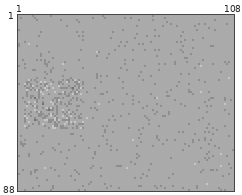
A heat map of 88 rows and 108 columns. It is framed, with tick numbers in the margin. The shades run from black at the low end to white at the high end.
The texture is fine-grained noise. No single row or column stands out from its neighbours. There are no regular stripes. Neither half mirrors the other. In the middle left lies a patch that is rougher than the rest. The middle left is the roughest part.
